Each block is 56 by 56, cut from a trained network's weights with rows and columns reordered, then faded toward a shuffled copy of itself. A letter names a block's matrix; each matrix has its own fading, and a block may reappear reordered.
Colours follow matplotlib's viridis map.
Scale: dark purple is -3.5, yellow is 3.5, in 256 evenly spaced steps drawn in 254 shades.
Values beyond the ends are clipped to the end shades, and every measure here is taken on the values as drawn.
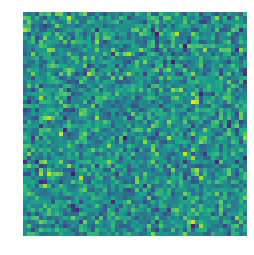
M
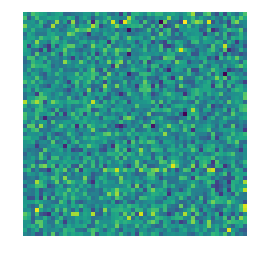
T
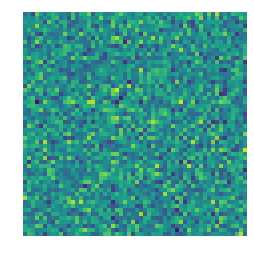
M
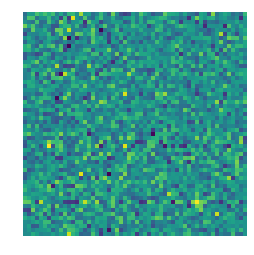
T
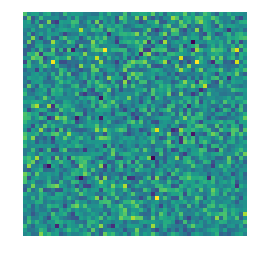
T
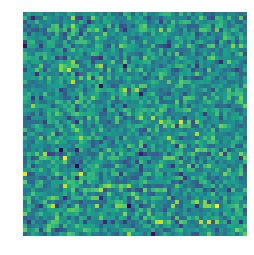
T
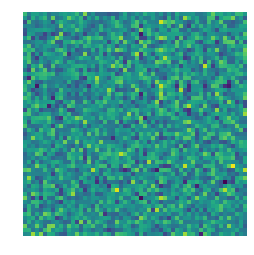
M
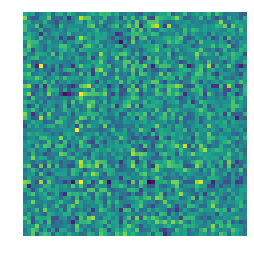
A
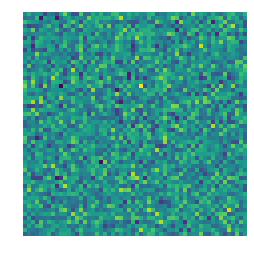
M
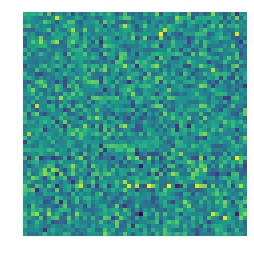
T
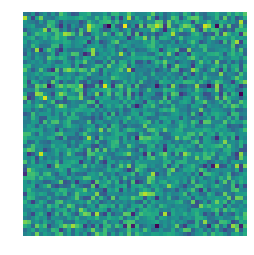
T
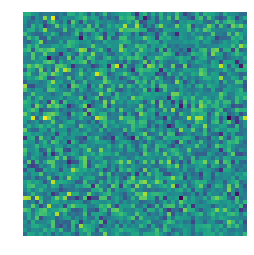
T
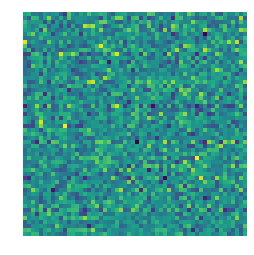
T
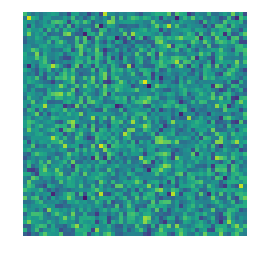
M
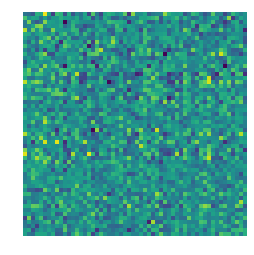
A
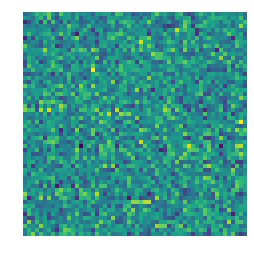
M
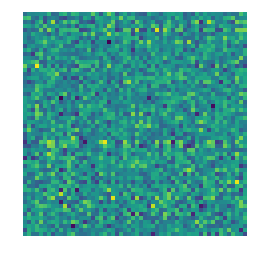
A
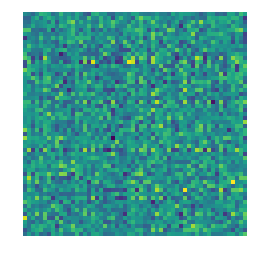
A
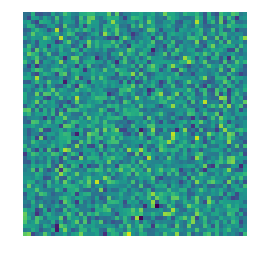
M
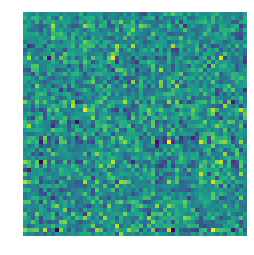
A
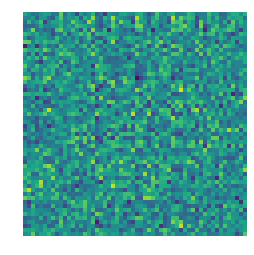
M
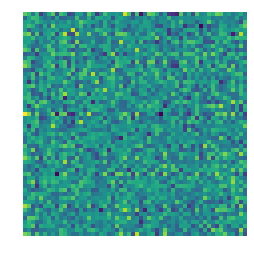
A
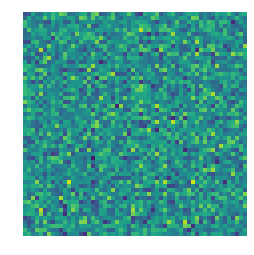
M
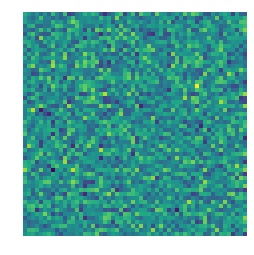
M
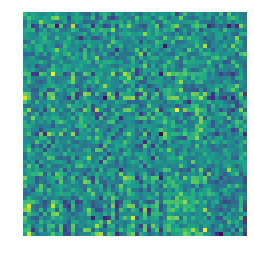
A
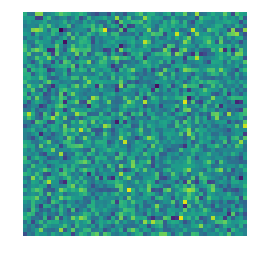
T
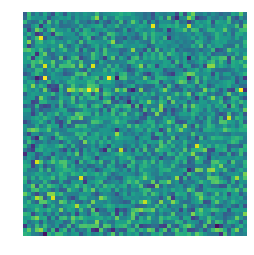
T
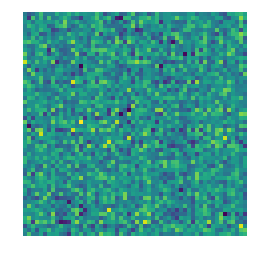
A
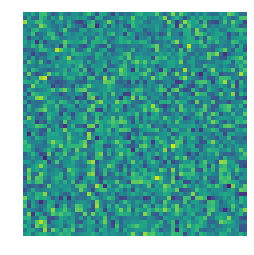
M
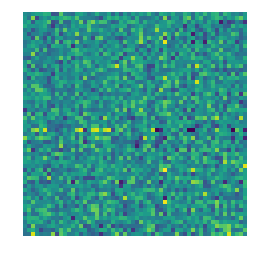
T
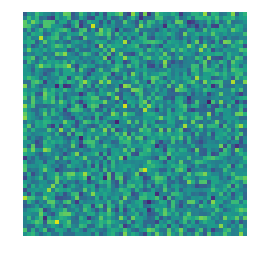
M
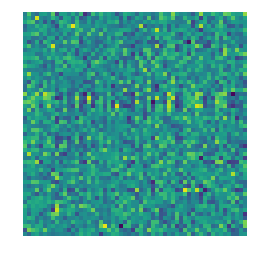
A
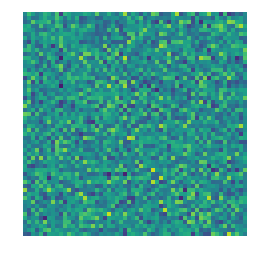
M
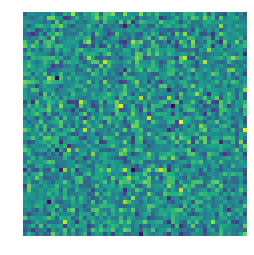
T
